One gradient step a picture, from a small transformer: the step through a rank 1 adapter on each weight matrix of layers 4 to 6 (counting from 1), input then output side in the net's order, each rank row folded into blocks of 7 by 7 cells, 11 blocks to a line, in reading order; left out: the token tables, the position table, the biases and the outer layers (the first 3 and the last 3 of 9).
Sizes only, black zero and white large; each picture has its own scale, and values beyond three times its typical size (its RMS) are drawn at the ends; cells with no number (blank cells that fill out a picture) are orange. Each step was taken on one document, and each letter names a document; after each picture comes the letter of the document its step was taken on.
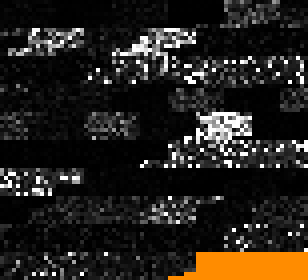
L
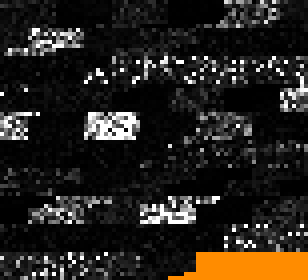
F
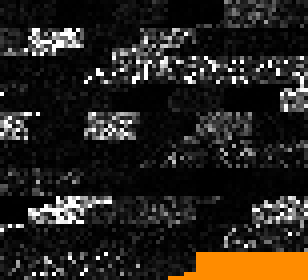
F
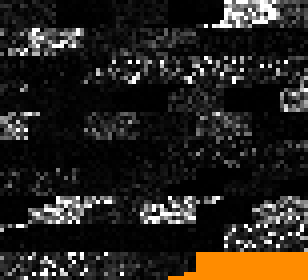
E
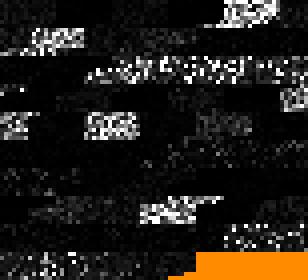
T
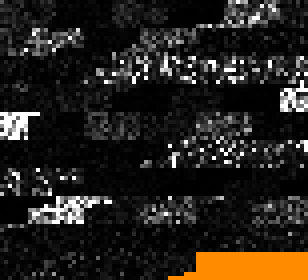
F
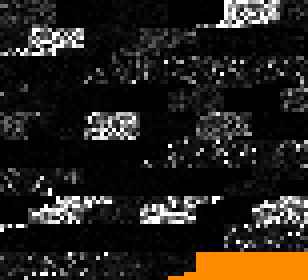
E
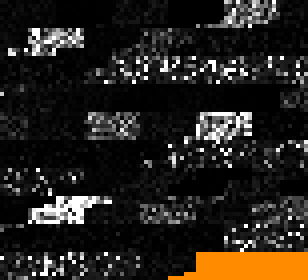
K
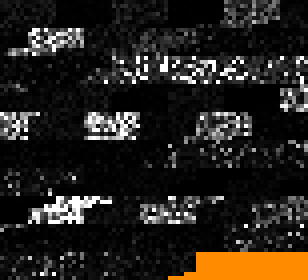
K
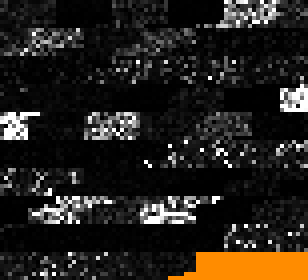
E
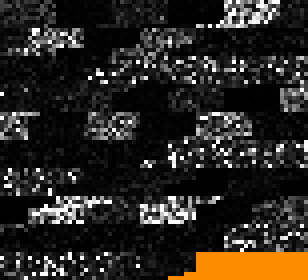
F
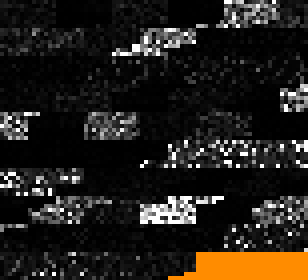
L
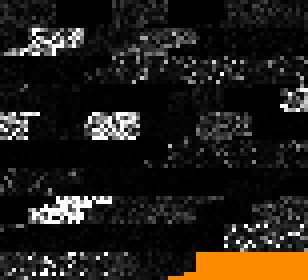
E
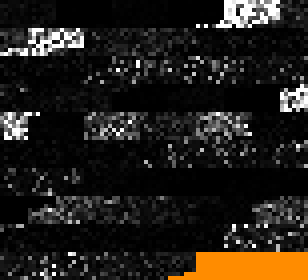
E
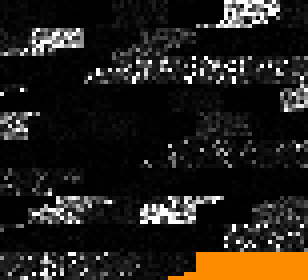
T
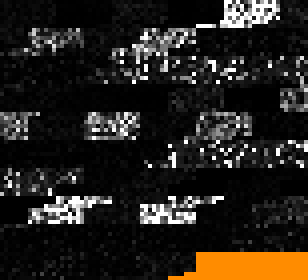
K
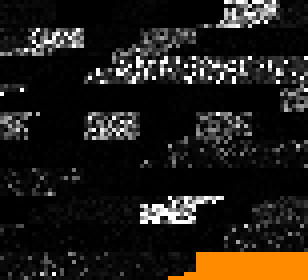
T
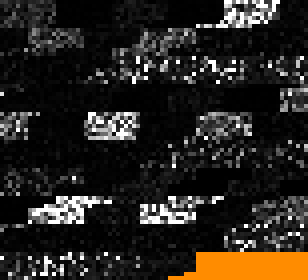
K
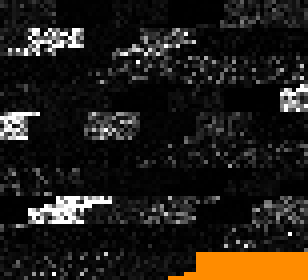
F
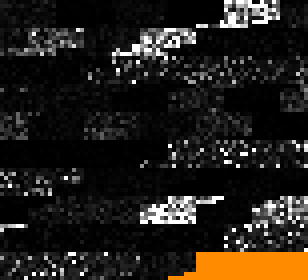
L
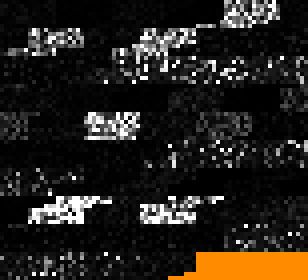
K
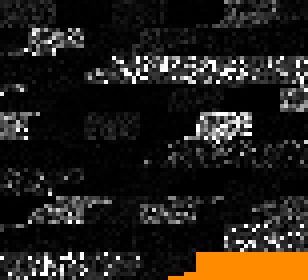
K
